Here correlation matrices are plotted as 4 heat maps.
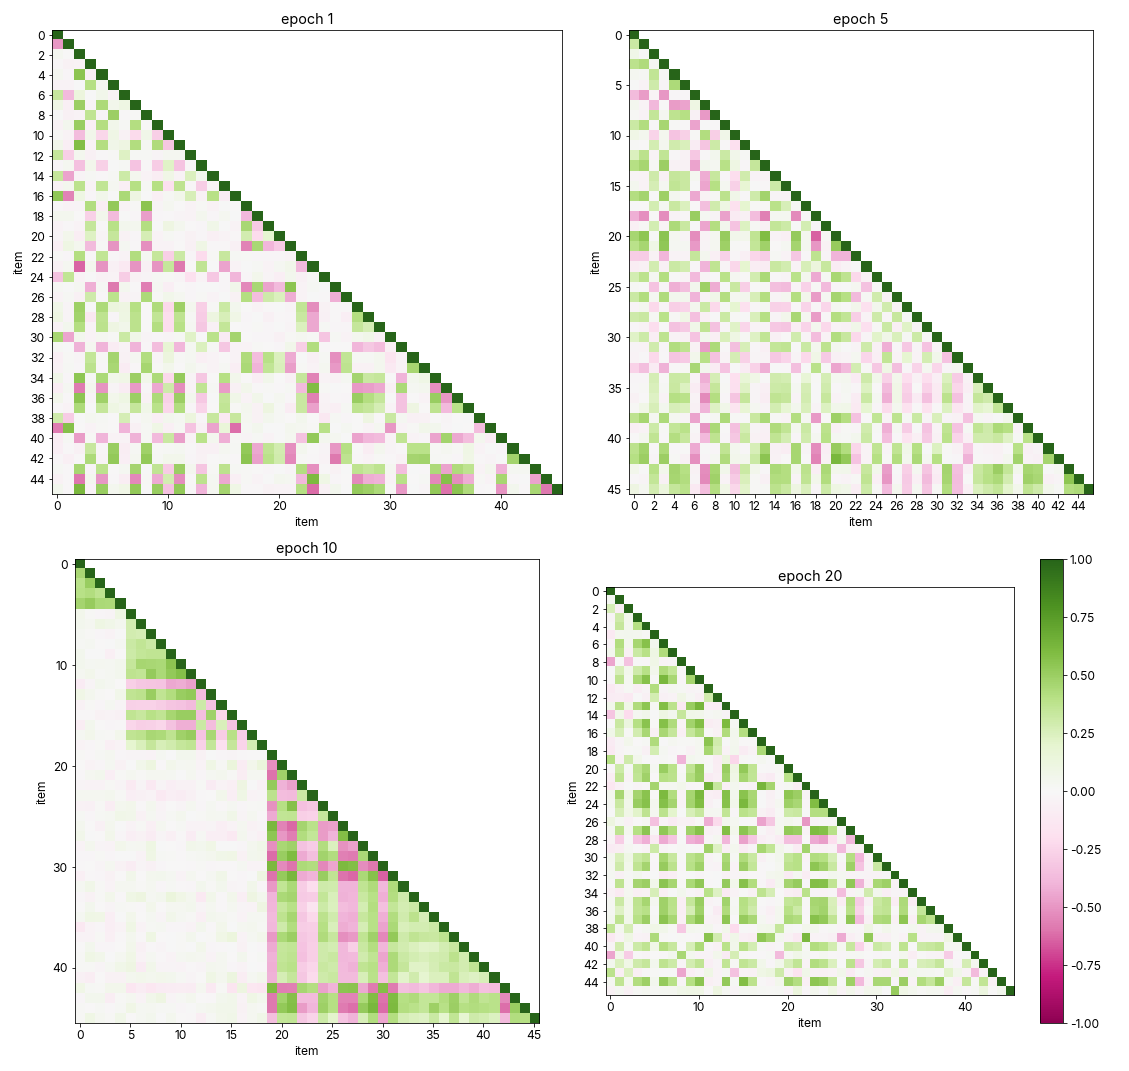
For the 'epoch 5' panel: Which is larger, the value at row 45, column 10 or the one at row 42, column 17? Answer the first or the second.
the second
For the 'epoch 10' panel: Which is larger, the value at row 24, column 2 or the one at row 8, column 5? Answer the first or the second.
the second
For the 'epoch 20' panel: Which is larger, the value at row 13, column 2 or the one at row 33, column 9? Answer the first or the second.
the second
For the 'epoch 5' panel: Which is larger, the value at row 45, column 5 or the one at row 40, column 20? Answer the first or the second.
the first
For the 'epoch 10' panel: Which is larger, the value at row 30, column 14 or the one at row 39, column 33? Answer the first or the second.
the second
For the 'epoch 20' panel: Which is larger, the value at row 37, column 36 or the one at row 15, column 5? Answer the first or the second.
the first
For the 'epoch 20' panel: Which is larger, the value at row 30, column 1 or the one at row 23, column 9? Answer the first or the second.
the second
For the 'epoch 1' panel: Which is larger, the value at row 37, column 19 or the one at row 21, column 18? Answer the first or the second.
the second
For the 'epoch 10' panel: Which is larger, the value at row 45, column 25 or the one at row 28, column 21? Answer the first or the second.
the second
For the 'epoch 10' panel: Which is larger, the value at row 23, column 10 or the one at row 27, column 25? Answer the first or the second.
the first
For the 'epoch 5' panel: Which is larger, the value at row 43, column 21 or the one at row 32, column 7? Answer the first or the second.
the second
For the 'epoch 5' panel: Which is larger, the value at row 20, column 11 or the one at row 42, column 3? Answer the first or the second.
the second
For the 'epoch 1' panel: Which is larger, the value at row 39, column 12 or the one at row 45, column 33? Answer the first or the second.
the second
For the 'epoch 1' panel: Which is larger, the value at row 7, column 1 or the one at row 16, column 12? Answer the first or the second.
the second
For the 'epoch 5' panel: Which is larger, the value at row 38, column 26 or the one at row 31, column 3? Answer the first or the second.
the first
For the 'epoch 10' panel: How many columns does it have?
46
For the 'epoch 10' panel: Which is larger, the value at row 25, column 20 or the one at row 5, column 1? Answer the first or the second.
the first
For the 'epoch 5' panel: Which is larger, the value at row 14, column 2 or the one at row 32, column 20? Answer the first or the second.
the first
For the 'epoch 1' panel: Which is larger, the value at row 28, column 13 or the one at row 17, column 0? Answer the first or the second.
the second
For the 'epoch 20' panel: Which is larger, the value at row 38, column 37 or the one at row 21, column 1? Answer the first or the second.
the second
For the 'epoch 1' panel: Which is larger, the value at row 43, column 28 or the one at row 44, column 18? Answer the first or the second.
the first
